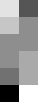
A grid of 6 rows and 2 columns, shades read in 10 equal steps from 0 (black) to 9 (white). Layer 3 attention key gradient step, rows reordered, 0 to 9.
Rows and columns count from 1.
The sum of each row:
11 12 10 11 10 9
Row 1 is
8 3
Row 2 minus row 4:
2 -1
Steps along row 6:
up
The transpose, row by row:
8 7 5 5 4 0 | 3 5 5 6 6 9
